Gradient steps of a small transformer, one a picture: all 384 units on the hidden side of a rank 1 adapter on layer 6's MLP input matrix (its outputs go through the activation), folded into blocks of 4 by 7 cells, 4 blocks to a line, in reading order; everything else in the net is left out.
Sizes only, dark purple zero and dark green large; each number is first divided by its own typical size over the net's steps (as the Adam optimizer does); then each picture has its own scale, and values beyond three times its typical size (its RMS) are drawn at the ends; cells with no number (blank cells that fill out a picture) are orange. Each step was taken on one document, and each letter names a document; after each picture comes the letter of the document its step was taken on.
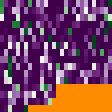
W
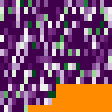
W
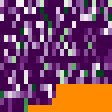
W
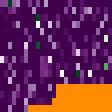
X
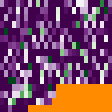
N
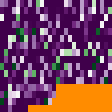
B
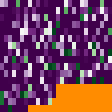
B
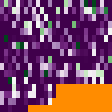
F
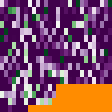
N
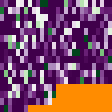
W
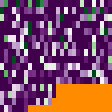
W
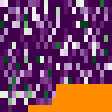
N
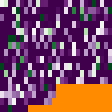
B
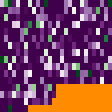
X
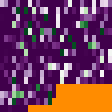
F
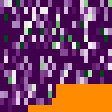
F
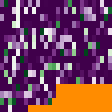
B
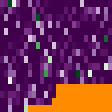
X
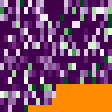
W
